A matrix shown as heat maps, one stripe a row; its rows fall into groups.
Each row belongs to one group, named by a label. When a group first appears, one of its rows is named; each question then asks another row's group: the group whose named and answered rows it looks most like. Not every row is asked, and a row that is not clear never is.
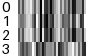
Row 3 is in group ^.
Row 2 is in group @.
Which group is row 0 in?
@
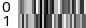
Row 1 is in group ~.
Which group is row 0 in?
@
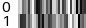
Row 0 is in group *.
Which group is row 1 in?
^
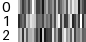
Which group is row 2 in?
~
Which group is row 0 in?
^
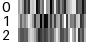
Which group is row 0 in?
*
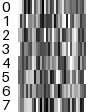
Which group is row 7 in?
@
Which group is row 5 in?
@
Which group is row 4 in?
^
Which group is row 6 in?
~
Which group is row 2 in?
*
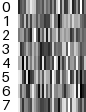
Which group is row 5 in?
*
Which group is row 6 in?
*
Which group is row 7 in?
~
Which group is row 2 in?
*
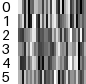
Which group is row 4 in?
^
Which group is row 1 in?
*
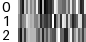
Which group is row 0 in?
@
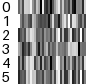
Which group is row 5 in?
^
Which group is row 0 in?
@
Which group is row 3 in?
^
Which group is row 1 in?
~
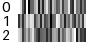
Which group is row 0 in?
*
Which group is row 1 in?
@
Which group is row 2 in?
*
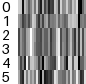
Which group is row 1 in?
^
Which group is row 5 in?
@
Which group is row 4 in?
^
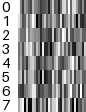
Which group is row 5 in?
~
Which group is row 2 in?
~
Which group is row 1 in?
*
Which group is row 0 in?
~
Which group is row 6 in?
^
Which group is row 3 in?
@
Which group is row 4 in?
^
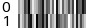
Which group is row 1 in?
*
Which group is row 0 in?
*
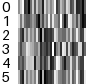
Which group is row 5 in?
@
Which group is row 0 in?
*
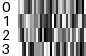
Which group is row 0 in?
*
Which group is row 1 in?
~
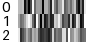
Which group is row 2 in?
~
